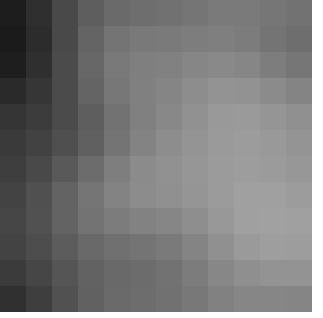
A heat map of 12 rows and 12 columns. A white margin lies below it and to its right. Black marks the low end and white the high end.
There is an overall slope up to the right. No regular stripes run through it. The top left is the ninth with the lowest average. The middle right is the smoothest part.
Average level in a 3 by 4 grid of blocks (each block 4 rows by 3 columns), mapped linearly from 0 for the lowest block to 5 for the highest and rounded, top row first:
0344 / 1355 / 1345
